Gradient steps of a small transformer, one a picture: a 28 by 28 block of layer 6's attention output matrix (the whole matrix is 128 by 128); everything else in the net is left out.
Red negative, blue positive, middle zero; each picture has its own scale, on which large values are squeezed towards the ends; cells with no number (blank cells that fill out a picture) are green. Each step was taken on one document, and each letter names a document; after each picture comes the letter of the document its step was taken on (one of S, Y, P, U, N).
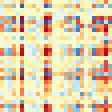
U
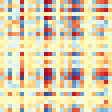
U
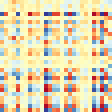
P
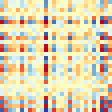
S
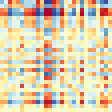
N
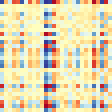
P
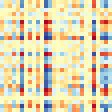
U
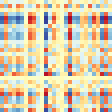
S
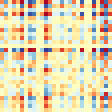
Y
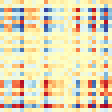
Y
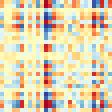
P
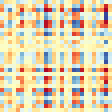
U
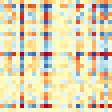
Y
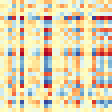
U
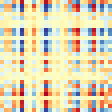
Y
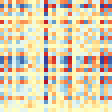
S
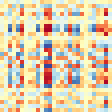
N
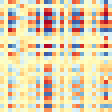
N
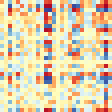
N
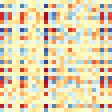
S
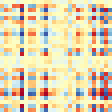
Y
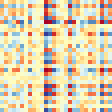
S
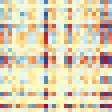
S
